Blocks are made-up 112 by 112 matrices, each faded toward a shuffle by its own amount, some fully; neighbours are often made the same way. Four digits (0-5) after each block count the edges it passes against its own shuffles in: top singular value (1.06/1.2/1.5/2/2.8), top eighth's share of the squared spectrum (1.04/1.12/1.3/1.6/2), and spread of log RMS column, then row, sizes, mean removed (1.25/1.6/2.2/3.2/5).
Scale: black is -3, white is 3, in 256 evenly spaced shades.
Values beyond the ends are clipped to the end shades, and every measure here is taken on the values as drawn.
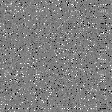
4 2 1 2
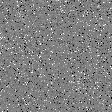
2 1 0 0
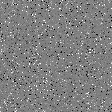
2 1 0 0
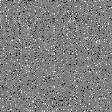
4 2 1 1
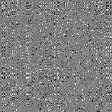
5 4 3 2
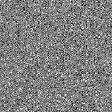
4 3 2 1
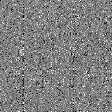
4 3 2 1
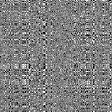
5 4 4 3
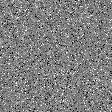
0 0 0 0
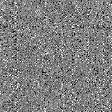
4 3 2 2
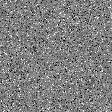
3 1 0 0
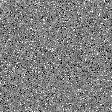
3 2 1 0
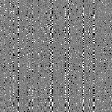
5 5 4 2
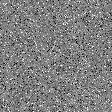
1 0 0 0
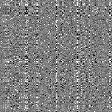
5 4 3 2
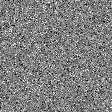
0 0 0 0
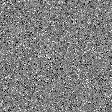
0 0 0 1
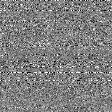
2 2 0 4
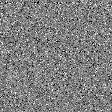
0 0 0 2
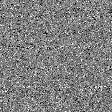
0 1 0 2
